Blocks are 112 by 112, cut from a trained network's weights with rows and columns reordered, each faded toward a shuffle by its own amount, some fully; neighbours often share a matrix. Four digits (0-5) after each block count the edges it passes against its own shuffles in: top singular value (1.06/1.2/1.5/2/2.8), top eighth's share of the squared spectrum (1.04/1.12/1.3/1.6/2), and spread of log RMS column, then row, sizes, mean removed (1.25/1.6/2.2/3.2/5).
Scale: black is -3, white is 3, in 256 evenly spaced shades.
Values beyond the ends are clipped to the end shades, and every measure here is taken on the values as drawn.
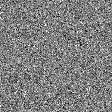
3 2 0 1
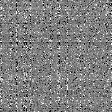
3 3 3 0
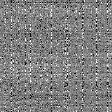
3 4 4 0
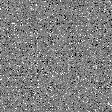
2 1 1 0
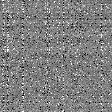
3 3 3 0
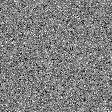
0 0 0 0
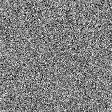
2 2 0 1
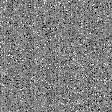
2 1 0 1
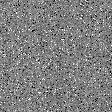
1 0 0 0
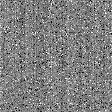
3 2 0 1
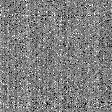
3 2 0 2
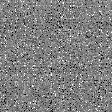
2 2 2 0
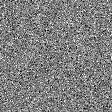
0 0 0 0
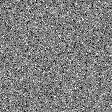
0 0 0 0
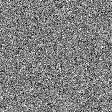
0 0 0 0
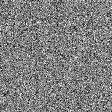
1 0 0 0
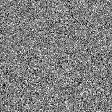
1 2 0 0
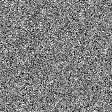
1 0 0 0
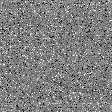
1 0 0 0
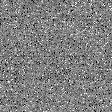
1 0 0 0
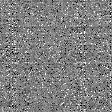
2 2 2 0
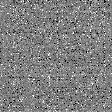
2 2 2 0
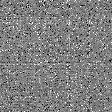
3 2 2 0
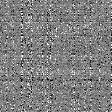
3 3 3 0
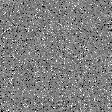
2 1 1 0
